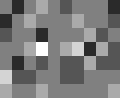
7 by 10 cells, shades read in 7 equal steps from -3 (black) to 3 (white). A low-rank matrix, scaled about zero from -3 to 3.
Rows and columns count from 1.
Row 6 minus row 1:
2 1 -1 -1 0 0 -1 0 0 2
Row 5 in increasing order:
-2 -1 -1 -1 -1 -1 0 0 0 1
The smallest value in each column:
-2 -2 -1 -2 0 -1 -1 -2 -1 -2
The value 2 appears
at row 4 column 7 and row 6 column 1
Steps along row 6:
down same up same down same up same same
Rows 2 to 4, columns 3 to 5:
1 0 0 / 0 -2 0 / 1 3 0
